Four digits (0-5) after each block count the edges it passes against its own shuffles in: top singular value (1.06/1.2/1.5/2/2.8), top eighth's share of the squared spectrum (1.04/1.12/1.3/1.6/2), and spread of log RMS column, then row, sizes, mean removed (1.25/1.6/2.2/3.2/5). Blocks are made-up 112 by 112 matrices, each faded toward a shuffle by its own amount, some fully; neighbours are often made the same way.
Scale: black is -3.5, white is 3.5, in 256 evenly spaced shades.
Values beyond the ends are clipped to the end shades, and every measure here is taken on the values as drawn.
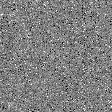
0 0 1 0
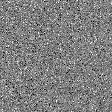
0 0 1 0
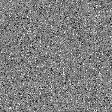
0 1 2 0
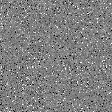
3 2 1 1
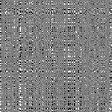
5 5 4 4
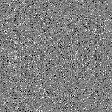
4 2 1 1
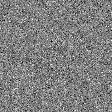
0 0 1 0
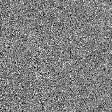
0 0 2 0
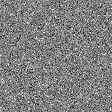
0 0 0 0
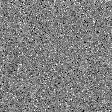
0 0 0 0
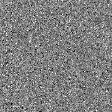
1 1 2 0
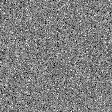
0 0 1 0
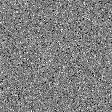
0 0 0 0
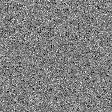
0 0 0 0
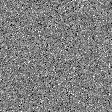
0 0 0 0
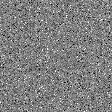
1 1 1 0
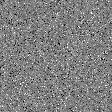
1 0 0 0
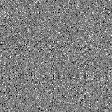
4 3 1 1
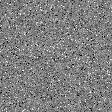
1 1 0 0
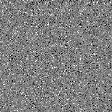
4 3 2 2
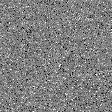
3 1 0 0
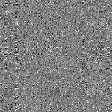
4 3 2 2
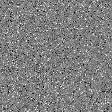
0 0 1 0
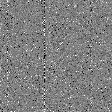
3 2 2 0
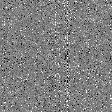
2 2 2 0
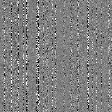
3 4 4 0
